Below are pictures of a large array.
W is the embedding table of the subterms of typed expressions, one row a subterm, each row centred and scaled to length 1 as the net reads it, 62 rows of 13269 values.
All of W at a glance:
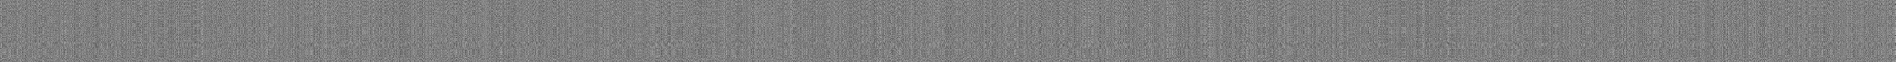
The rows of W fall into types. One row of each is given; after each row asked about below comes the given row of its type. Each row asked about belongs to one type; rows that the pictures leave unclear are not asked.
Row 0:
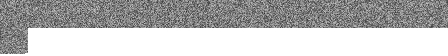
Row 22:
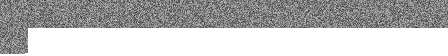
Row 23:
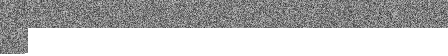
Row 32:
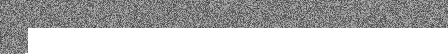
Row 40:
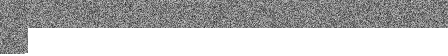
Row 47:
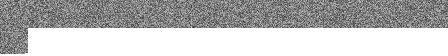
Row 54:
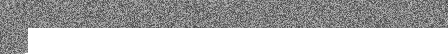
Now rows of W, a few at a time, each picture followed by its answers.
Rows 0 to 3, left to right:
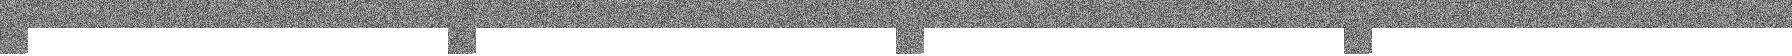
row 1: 40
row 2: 54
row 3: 22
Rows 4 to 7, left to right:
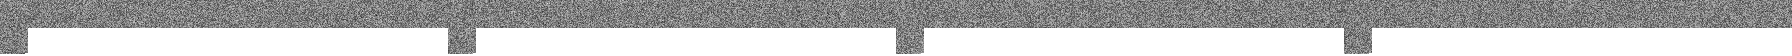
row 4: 0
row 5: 23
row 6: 54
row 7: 32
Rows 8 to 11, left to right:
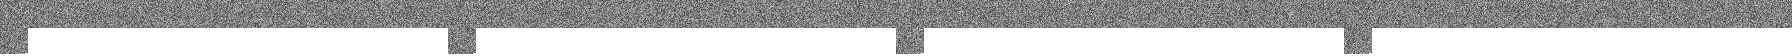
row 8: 47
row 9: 47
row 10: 23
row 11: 40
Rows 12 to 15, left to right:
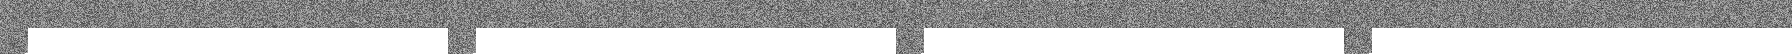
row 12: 54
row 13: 54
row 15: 32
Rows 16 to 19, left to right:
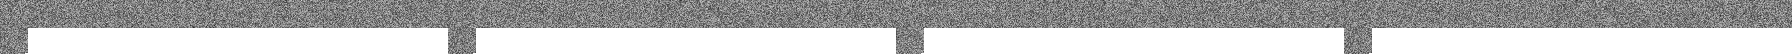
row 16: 47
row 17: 40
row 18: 0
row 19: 40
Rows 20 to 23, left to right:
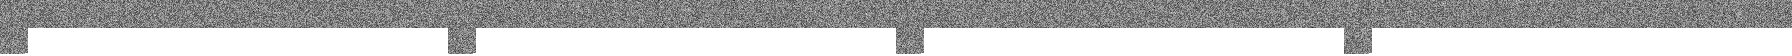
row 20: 22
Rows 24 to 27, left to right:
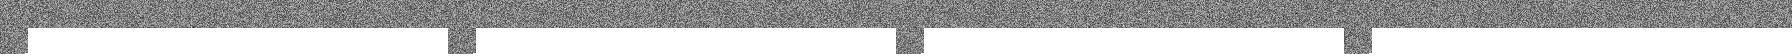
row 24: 47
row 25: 47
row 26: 47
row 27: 32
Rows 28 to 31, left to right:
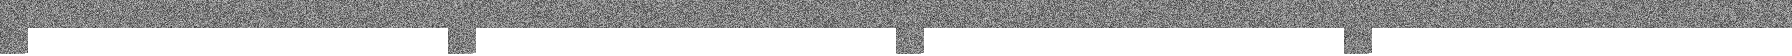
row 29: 54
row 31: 22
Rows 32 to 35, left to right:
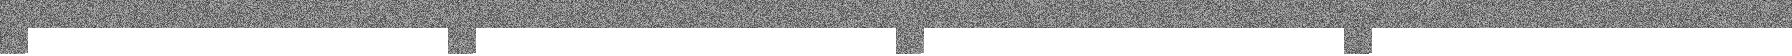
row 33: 22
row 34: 54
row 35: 0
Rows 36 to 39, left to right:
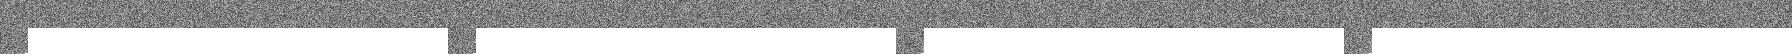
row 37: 22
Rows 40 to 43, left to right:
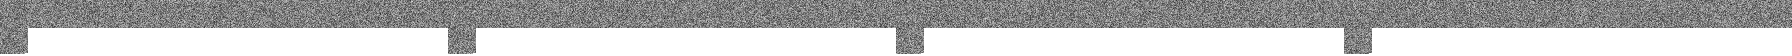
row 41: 22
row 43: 23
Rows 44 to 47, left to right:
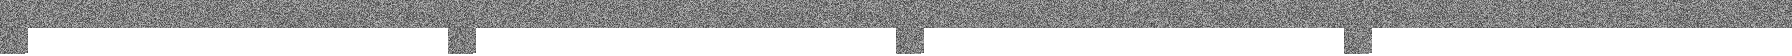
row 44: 40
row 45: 40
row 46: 47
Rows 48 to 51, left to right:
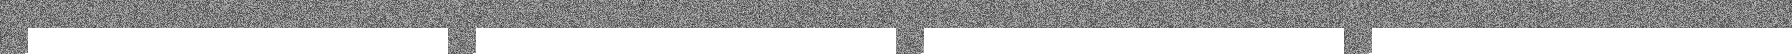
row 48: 32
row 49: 0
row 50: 54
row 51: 54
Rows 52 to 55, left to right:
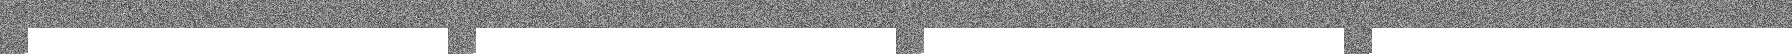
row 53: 54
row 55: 47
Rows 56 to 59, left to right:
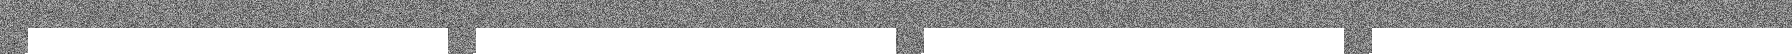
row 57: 0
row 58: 32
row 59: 47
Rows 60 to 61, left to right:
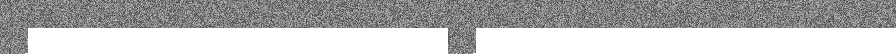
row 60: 22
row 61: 32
